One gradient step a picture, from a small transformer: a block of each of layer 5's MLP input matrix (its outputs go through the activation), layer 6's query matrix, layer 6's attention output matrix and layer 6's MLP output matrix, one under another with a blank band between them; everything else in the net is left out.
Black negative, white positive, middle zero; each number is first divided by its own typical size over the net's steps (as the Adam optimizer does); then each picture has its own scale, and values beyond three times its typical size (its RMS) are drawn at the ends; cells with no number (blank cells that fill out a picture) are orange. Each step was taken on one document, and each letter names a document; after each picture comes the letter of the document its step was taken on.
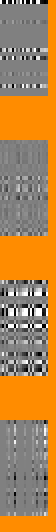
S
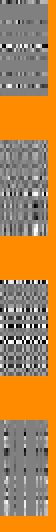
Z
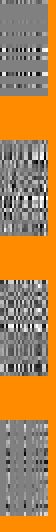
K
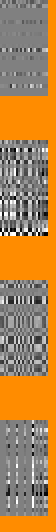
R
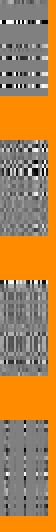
Z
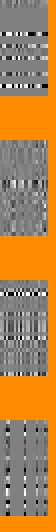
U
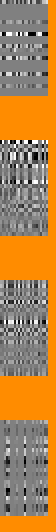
K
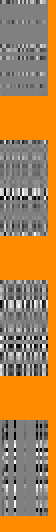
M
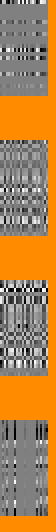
M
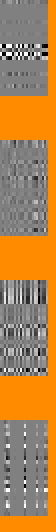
Z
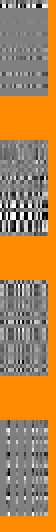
R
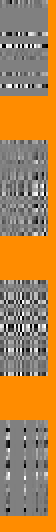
U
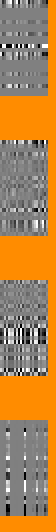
U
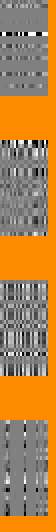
Z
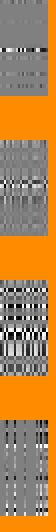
M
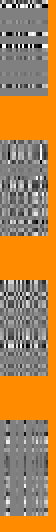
K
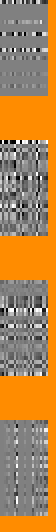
S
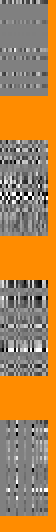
S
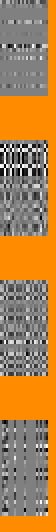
M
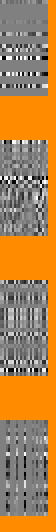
K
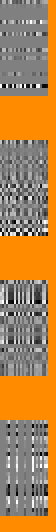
R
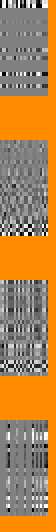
R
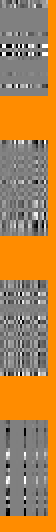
U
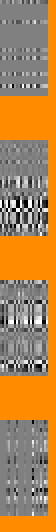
S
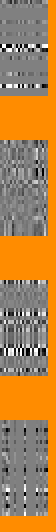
Z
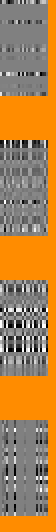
M
